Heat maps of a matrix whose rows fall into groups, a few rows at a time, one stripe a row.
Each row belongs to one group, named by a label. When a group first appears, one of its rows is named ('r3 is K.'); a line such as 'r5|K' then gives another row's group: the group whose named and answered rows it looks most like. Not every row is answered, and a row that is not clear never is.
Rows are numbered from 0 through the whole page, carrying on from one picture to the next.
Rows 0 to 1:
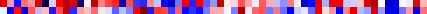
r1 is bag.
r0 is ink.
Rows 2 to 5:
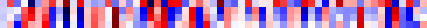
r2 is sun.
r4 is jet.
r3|jet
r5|jet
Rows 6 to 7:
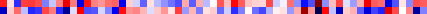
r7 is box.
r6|ink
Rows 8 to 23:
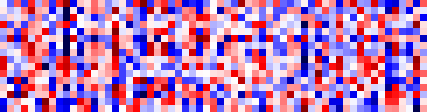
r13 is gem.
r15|jet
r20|jet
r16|ink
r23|box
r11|ink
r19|bag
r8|bag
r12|jet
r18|ink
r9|jet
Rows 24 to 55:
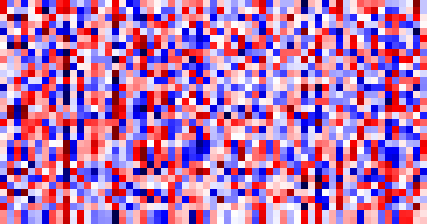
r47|sun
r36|box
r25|ink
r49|box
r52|sun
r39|gem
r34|jet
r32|sun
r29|bag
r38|jet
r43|jet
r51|gem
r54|sun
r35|sun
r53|ink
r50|ink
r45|bag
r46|bag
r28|box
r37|jet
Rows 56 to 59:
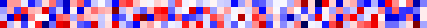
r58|bag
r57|jet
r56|box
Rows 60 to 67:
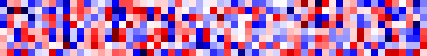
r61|bag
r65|jet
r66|bag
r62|sun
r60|box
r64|jet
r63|box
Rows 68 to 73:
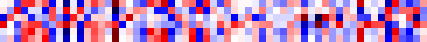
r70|box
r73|jet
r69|sun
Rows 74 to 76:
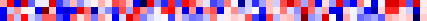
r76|box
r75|box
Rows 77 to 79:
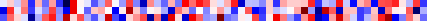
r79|sun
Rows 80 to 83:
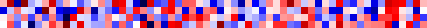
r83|sun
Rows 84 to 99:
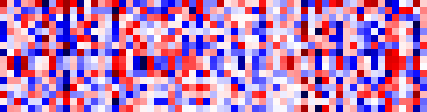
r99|box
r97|ink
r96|gem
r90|bag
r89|box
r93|gem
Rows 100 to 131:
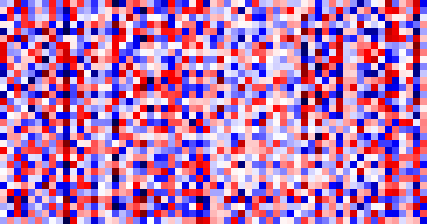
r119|box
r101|gem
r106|ink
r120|bag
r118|jet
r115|sun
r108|ink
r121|ink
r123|gem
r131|gem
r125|sun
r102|box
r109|box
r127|gem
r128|bag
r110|box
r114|ink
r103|jet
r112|bag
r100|sun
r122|sun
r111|sun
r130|bag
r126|box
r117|sun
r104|box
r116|box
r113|box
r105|gem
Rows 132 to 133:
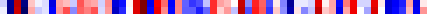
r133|bag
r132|bag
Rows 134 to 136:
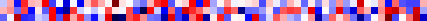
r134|jet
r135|gem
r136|sun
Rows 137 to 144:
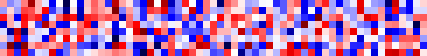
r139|ink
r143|gem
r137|jet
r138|jet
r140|box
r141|bag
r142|sun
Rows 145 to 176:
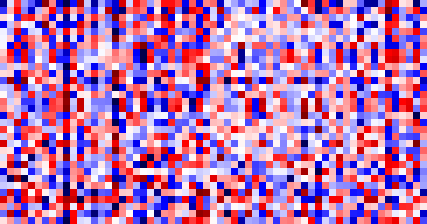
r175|gem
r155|jet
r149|sun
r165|ink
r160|sun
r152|gem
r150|jet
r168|gem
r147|jet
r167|sun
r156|gem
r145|box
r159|sun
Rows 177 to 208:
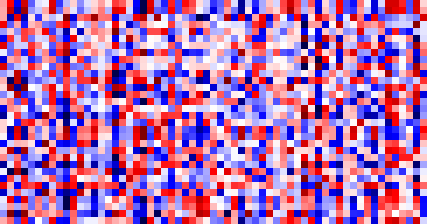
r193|box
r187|sun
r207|gem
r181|jet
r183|ink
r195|bag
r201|bag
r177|gem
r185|box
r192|box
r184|bag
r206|gem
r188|bag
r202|box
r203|ink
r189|gem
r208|gem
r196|bag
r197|box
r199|sun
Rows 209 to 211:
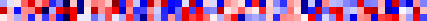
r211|gem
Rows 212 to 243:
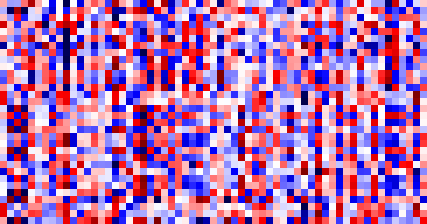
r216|gem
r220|jet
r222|sun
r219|gem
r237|bag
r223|sun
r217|jet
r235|sun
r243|bag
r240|gem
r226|ink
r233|gem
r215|ink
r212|jet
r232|bag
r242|ink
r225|ink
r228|gem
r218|box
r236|box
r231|bag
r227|bag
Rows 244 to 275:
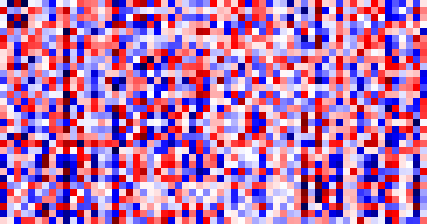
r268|bag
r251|jet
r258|bag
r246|bag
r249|ink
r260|sun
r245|ink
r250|ink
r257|gem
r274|box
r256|sun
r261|box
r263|bag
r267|box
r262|sun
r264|ink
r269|box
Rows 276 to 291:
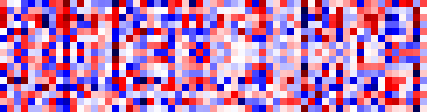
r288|box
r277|ink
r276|sun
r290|gem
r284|jet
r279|ink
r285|ink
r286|box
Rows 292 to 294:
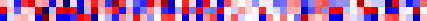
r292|jet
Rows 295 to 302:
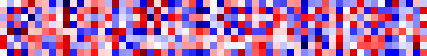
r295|jet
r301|ink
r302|bag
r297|sun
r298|bag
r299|gem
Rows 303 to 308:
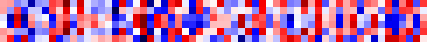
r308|gem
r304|sun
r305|bag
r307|sun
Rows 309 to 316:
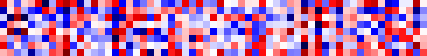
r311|bag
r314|sun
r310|box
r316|sun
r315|ink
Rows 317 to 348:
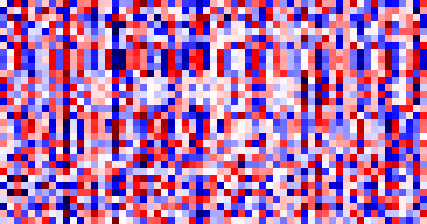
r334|jet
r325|sun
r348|jet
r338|jet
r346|box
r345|gem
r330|ink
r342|bag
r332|sun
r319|gem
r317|bag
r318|box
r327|sun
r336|jet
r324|sun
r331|box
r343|box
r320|sun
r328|ink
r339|bag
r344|bag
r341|ink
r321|sun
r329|box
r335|jet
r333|bag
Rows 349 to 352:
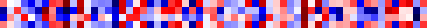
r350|box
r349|sun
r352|sun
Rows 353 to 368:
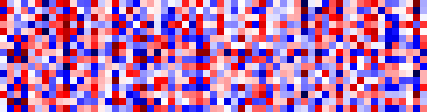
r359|jet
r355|ink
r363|box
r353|ink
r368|bag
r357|ink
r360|gem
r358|bag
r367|gem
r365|bag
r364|jet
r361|bag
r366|ink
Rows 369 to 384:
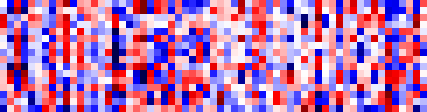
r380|gem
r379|gem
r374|bag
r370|bag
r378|bag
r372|ink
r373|sun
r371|ink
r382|sun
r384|box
